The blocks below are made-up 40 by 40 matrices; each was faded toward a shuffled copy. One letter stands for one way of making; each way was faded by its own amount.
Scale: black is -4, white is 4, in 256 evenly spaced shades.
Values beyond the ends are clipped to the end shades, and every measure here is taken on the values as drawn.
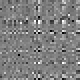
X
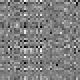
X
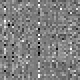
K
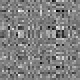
X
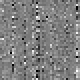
K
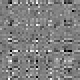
X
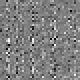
K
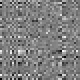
X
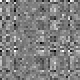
X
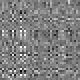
X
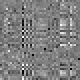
X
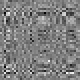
X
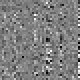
K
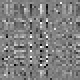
X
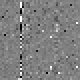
K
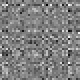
X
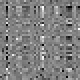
X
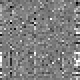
K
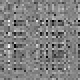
X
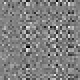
X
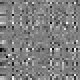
X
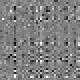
X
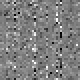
K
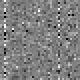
K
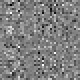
K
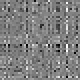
X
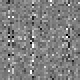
K
